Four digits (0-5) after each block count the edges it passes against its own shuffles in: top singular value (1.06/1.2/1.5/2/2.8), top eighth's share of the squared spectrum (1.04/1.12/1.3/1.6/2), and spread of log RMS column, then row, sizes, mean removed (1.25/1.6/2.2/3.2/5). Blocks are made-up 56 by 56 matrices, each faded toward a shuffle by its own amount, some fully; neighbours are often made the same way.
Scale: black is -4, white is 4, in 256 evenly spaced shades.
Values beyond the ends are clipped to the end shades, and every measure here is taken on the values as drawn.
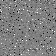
1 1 0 0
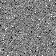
0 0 1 0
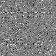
3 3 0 1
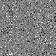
3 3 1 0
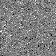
2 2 0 0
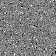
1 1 0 0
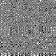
4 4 1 2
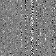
2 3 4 0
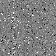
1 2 1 0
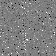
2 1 0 0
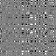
4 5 3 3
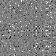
3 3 1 2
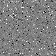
2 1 0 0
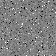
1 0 0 0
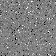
2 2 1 0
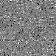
3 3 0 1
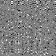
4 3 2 1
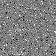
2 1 0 0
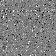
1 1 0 1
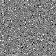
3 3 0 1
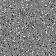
0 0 0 0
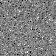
0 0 0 0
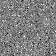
2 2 0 0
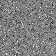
0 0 0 0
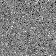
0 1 0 0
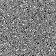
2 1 0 0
